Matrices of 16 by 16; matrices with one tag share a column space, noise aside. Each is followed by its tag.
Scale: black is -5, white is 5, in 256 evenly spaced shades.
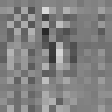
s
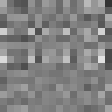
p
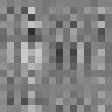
s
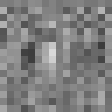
s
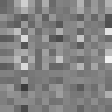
p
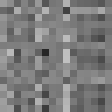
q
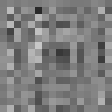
s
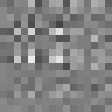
p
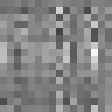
s
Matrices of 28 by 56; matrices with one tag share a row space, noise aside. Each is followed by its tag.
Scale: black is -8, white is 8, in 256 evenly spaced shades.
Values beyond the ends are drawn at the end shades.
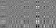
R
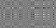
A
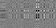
R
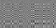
A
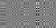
R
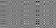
R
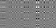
R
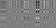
R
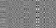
R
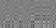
A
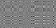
A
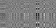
R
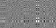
R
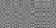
A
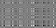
A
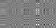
R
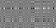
A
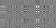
R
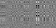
R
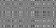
A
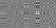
R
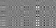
R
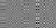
R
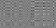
A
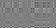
A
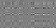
A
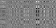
R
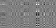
R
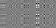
R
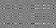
A
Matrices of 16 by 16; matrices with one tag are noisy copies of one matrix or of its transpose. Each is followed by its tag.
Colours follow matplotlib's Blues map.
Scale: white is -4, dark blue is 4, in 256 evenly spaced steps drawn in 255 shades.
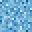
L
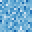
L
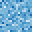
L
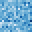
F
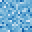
L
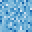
L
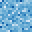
L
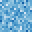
L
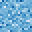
L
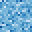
L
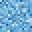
L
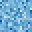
L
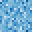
L
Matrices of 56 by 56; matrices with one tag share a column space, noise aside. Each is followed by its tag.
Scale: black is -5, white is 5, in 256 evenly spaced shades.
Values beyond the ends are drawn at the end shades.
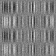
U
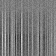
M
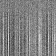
M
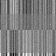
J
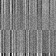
J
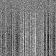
M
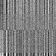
J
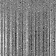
M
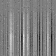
M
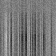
M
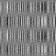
U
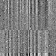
J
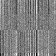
J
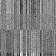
J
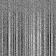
M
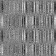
U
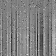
M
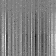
M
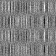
U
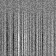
M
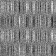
U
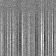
M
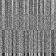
J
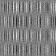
U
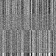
J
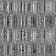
U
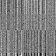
J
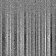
M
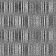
U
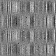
U
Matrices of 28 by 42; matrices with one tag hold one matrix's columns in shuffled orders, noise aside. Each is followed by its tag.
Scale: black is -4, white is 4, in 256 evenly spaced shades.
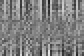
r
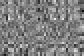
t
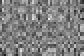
t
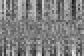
r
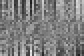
r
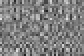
t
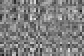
t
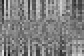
r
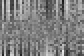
r
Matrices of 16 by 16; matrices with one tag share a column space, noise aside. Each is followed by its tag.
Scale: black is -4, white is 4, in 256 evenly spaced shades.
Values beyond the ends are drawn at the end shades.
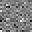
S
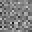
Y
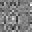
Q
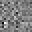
Y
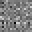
Y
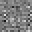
S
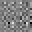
Y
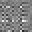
S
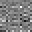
S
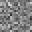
Q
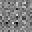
Y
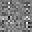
Y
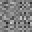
Y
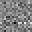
Y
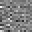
S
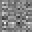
Y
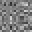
Q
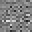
S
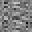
Y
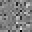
Q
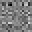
Q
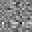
Y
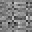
Y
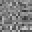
Q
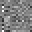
S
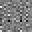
S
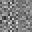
Y
